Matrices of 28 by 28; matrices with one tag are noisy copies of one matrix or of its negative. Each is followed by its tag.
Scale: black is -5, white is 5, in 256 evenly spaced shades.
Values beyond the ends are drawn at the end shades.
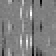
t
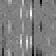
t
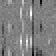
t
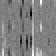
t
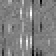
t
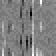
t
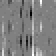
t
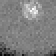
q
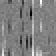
t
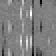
t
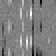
t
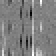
t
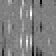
t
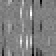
t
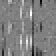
t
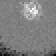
q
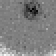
q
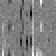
t
